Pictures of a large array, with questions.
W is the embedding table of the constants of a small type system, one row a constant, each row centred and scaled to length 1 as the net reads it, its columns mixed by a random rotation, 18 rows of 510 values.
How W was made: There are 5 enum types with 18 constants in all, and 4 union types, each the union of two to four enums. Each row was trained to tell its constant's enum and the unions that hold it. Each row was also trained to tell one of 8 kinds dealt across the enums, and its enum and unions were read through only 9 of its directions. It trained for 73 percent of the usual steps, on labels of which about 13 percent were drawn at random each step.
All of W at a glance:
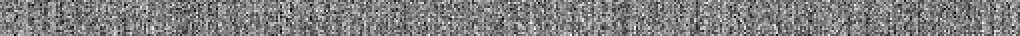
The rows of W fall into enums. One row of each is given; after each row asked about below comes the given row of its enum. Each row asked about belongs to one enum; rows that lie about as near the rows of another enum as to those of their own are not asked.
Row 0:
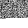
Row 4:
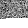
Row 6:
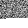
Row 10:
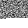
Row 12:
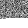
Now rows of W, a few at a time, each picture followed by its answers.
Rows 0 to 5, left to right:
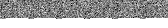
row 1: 12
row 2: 6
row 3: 6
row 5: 4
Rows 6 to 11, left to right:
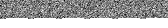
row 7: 12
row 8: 6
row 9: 10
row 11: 12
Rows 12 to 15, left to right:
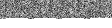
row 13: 0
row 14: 0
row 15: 6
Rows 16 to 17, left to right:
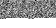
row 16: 0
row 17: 10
